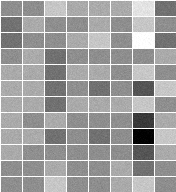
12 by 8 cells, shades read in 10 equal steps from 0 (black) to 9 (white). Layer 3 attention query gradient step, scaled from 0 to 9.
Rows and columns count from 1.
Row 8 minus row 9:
0 -1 2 0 1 0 2 -1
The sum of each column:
64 66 61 64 64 64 62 65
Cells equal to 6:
29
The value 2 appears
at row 8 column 7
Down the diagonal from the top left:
5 6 5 5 6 5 7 6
